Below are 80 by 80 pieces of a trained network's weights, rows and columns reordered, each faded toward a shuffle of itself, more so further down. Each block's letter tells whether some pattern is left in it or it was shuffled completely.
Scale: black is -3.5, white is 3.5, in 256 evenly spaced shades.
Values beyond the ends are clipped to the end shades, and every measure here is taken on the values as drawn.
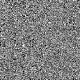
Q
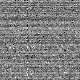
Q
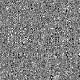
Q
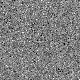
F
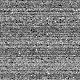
Q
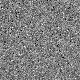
F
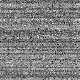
Q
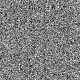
Q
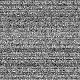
Q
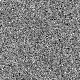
F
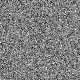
F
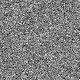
F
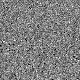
F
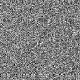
Q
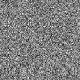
Q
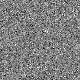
Q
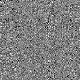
Q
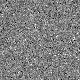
F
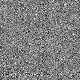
Q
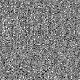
Q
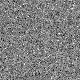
F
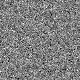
F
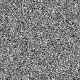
F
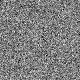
F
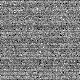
Q
